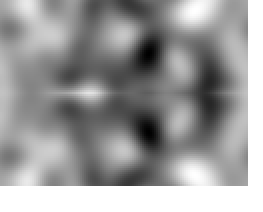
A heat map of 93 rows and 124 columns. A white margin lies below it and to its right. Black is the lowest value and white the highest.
Mirror symmetry: top to bottom. Slope: none. Grain: smooth. Stripes: none.
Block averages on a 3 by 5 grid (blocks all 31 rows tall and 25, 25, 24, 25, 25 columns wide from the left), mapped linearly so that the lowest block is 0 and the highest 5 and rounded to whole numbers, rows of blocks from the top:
5 3 2 3 4 | 4 2 0 2 1 | 5 3 2 3 4
